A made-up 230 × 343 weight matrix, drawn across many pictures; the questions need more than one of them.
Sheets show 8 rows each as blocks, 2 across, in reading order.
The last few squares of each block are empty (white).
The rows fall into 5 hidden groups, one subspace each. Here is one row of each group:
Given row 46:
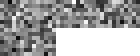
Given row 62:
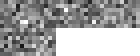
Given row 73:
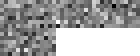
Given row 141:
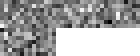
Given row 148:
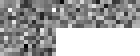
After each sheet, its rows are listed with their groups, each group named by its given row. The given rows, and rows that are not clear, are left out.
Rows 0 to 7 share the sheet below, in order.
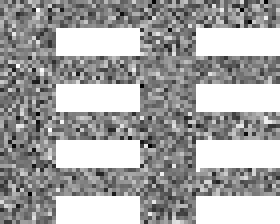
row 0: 62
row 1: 141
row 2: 148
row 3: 148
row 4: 62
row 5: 73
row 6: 46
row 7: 148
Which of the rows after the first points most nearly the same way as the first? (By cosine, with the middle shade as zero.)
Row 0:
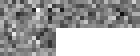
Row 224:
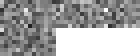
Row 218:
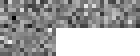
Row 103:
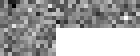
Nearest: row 103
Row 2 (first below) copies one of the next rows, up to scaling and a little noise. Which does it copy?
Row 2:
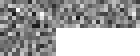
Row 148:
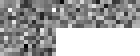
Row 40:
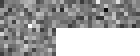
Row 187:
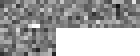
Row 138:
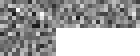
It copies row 138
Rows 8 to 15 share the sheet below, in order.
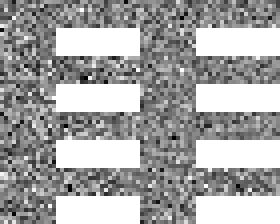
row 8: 141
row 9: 62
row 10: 46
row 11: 148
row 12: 141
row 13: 148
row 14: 62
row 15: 141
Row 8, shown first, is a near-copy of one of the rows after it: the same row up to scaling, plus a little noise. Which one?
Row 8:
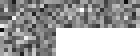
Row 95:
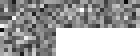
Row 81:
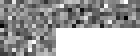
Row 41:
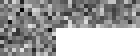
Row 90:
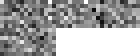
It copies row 95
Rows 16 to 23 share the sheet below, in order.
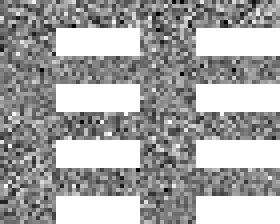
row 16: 73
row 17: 46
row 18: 148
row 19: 62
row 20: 141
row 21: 73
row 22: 148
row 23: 73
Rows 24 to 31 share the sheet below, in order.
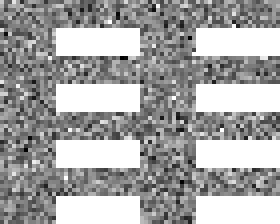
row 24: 141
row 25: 62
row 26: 141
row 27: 141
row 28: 148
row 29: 62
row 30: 73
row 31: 148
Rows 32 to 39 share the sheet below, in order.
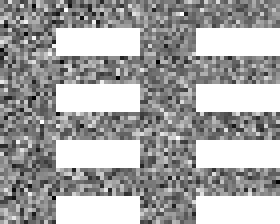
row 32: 62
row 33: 73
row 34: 141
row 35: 62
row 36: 148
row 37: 148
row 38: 46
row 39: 73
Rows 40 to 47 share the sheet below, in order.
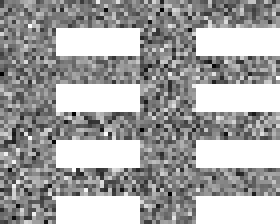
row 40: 148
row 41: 141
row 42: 46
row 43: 46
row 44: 46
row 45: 46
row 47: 46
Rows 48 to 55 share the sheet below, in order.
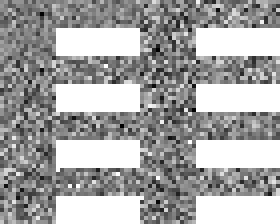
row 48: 148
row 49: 73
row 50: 148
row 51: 46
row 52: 62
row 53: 141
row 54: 148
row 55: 148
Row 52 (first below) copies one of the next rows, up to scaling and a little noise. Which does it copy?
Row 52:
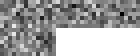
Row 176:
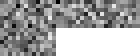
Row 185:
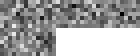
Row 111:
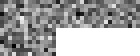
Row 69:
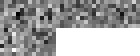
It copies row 185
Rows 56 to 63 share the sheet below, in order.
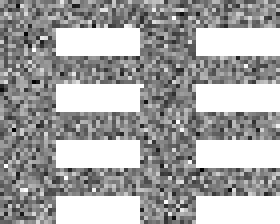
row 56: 148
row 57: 73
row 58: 148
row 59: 148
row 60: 148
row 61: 62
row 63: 148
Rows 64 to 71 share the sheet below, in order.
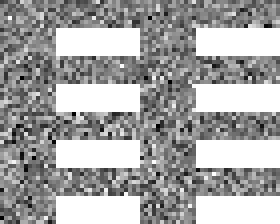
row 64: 148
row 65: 148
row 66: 148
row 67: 46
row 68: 46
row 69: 62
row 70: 73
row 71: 62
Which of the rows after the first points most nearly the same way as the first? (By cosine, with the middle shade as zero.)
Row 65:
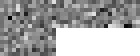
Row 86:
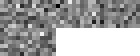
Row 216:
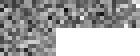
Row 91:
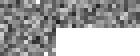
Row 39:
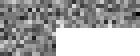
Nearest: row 86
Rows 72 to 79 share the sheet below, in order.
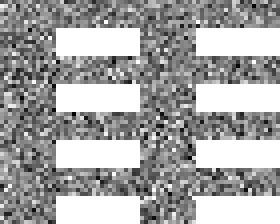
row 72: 62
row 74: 46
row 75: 73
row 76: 46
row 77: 62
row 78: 73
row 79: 46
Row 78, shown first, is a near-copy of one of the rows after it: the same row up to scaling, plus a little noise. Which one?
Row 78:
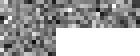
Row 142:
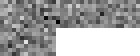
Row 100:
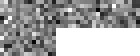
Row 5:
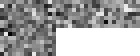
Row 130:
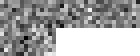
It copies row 100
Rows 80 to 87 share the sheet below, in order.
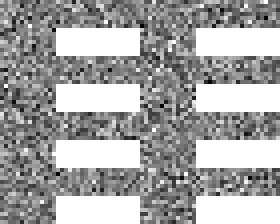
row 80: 46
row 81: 141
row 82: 62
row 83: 141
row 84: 141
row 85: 141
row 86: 62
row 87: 73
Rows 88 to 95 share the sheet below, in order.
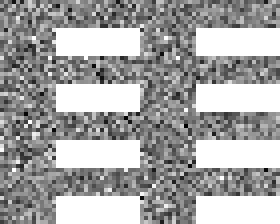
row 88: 73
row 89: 141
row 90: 141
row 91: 73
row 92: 73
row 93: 141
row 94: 141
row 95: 141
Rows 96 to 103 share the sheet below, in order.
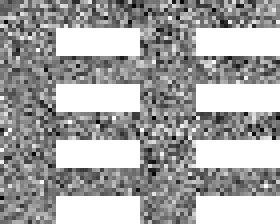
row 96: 73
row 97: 46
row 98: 141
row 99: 62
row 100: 73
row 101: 46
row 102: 148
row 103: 73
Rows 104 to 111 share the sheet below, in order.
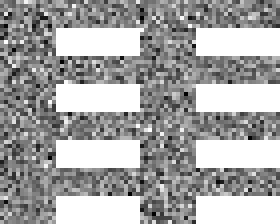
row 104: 73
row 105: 62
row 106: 141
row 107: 73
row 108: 62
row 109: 148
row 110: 73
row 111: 62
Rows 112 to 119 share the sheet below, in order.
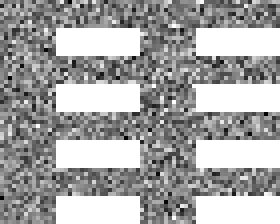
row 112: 73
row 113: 148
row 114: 141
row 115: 46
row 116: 73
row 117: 141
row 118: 148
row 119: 148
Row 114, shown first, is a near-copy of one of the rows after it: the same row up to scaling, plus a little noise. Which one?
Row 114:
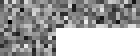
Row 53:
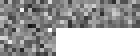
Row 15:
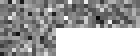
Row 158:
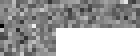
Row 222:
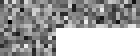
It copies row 222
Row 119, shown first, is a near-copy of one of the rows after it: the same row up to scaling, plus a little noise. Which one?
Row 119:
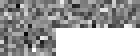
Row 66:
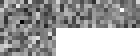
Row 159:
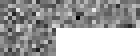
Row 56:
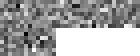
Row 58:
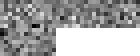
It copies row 56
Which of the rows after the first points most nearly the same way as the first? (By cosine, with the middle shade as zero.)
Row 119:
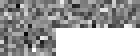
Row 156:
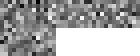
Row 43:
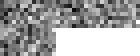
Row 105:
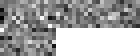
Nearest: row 43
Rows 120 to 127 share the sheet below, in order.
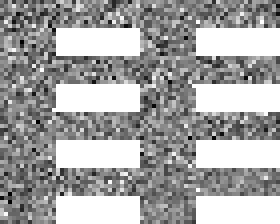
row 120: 46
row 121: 73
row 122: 73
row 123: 46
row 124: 62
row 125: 141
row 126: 73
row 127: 73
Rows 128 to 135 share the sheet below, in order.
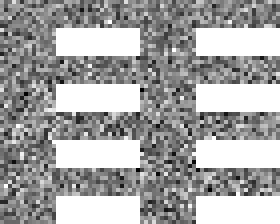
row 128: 141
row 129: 148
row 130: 73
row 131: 73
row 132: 46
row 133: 141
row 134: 148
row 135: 62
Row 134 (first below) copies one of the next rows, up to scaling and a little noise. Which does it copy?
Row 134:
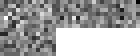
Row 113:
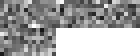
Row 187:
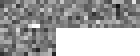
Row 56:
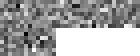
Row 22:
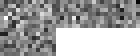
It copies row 22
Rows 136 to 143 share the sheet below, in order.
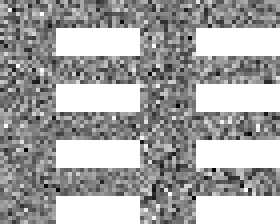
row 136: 73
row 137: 62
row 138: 148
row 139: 148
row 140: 46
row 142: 73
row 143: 46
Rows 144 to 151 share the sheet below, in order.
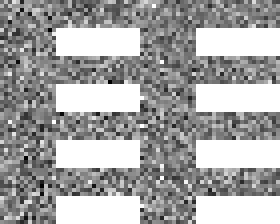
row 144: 141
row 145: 73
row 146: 148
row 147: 62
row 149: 62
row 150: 148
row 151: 141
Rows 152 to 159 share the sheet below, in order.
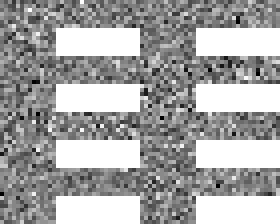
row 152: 73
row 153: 73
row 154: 148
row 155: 141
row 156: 62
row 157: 62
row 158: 141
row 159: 148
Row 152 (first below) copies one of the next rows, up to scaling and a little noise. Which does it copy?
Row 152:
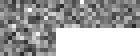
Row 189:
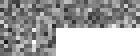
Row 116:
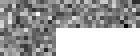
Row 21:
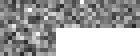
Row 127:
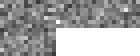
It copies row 21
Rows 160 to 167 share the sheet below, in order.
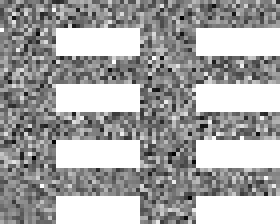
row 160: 148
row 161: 62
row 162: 46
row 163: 141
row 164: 46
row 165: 141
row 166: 62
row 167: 73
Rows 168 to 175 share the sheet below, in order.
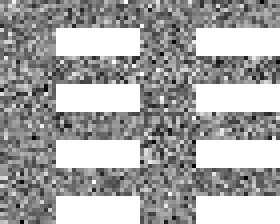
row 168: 141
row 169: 141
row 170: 73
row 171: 46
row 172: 148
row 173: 46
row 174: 62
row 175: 148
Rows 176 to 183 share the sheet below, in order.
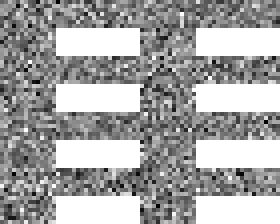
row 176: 62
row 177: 148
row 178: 148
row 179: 141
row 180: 73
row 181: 73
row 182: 46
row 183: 46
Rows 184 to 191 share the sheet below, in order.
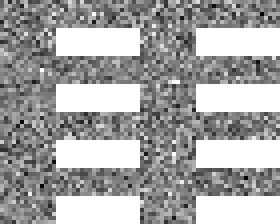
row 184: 62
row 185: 62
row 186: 148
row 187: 148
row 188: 141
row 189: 73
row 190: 62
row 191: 148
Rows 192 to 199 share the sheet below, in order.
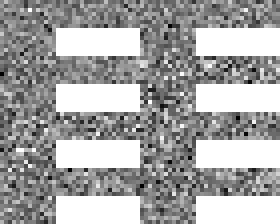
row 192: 73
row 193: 148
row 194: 46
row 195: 62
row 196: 73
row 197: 73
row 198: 141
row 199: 46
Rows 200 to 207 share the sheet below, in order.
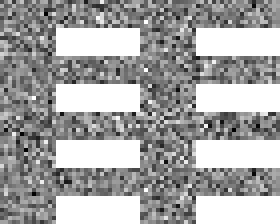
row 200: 141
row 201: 46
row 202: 141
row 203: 62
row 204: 148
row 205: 141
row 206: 148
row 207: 46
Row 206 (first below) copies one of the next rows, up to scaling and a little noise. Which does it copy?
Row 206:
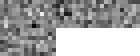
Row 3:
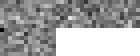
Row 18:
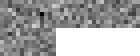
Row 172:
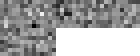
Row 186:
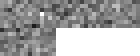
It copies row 172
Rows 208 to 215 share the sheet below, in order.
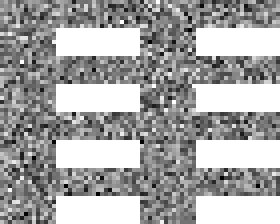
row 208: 73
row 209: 141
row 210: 62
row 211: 46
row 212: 46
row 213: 148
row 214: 141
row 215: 141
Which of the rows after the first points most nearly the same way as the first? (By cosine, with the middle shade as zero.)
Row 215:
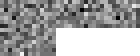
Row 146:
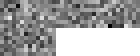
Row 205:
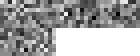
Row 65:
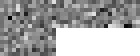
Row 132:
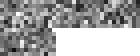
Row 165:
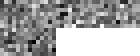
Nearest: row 205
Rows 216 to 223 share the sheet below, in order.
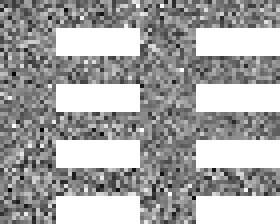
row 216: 73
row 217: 62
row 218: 141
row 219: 148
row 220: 148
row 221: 46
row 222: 141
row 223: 46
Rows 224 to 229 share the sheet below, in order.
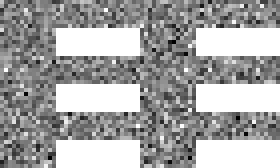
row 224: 148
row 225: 141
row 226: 46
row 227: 141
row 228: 62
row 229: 73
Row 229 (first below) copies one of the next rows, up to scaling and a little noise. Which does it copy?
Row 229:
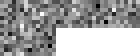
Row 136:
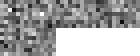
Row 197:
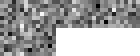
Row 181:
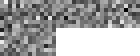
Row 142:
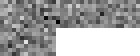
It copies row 197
